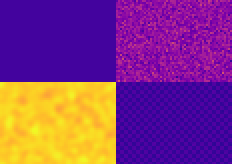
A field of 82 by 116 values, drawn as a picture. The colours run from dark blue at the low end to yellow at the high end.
The table splits into 2 rows of 2 panels. Panel 1,1: very low, flat. Panel 1,2: low, fine-grained. Panel 2,1: very high, blotchy, faint in contrast. Panel 2,2: very low, checkered, faint in contrast.
